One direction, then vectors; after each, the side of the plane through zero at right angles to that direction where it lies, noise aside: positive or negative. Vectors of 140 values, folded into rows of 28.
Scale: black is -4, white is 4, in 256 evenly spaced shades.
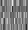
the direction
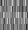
positive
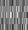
negative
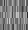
positive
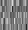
positive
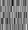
negative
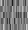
negative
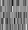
negative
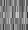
positive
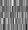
positive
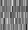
positive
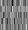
negative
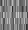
positive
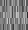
positive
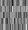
negative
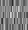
negative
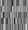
negative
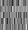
negative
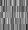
positive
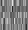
positive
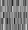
negative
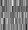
positive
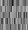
negative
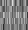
positive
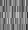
positive
